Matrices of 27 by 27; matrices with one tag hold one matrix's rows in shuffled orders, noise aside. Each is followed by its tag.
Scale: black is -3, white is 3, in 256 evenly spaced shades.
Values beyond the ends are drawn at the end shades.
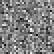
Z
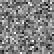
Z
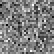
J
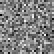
J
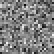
J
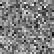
J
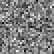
Z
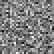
Z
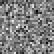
Z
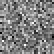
J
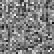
Z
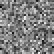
J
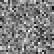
J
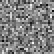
Z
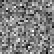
Z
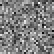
J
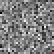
J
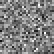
J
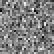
J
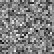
Z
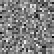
J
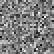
J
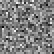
Z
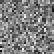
J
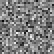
Z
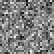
Z
